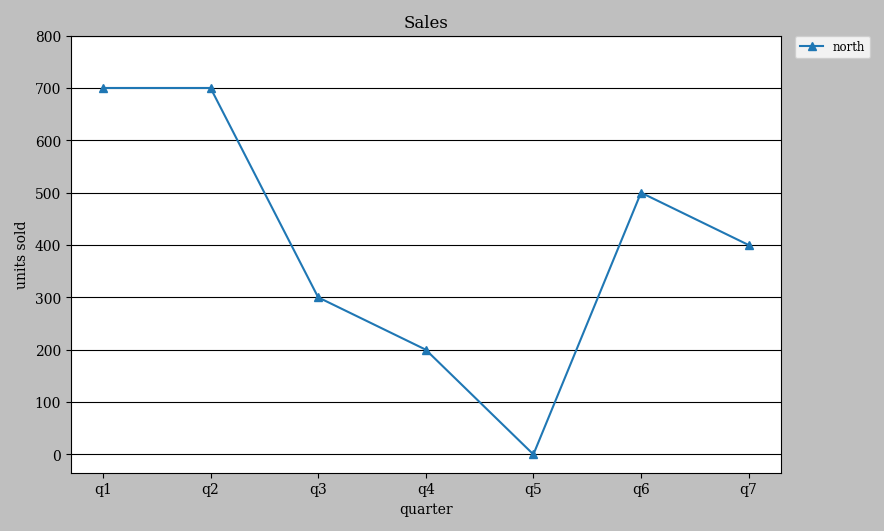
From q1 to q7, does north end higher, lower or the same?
lower
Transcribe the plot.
Title: Sales
x-axis: quarter, ticks q1 q2 q3 q4 q5 q6 q7
y-axis: units sold, ticks 0 100 200 300 400 500 600 700 800
Legend: north
Values:
north: 700 700 300 200 0 500 400
